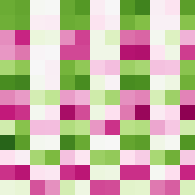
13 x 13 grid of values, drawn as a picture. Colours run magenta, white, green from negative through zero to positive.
The values spread evenly over their range. No row or column stands out. The top left is the calmest part. Horizontal stripes repeat 3 times down the table.
